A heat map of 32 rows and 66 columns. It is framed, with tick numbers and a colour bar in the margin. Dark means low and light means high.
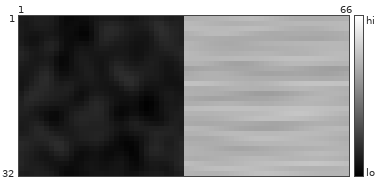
It is made of 1 by 2 panels. Panel 1,1: very low, blotchy, faint in contrast. Panel 1,2: high, streaked across, faint in contrast.
